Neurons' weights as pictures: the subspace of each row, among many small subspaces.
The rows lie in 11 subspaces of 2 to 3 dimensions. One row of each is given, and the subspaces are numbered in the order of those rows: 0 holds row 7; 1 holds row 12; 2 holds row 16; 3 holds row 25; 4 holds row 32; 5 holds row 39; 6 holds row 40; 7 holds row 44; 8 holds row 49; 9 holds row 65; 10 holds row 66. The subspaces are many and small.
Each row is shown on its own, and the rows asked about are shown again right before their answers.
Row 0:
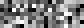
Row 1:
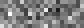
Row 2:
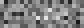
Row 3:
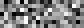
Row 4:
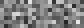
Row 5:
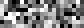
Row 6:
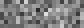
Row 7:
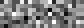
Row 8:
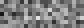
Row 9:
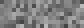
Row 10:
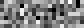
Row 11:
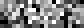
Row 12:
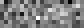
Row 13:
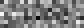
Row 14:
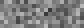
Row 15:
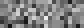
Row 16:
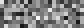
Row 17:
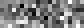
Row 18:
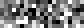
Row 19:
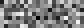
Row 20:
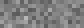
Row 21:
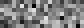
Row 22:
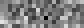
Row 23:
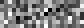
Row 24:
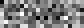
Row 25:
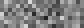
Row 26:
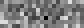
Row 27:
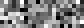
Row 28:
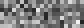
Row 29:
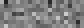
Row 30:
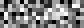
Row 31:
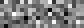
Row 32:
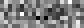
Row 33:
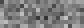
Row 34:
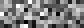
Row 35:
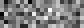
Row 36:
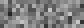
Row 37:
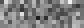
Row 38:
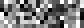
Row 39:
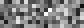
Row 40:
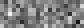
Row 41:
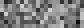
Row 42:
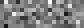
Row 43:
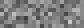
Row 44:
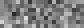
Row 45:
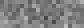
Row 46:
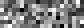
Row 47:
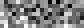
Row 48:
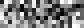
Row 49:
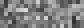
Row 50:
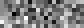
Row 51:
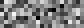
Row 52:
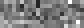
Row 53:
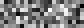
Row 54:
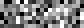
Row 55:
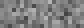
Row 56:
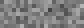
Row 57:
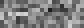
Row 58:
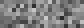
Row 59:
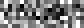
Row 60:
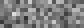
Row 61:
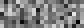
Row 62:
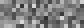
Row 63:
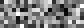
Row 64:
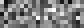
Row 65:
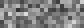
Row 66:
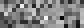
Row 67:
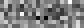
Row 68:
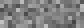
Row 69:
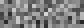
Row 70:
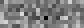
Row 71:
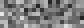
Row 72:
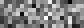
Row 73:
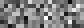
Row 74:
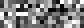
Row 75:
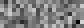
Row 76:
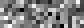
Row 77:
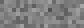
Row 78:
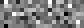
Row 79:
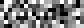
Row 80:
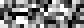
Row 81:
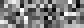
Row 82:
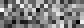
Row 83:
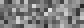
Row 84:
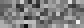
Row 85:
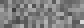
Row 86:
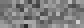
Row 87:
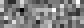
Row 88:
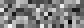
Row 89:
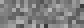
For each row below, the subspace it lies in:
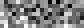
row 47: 0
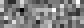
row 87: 8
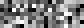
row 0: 5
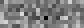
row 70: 7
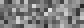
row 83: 5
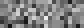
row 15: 4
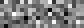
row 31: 0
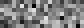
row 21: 9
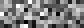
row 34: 3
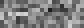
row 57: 9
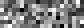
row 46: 1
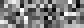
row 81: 8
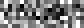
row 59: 4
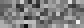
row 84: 3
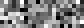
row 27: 1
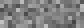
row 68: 9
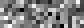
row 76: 1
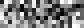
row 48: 1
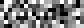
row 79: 1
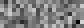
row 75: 6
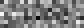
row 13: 0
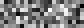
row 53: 10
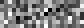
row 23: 6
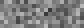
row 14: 5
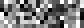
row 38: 10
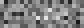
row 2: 7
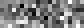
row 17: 3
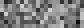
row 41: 10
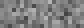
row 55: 3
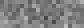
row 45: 2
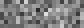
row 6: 5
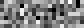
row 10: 1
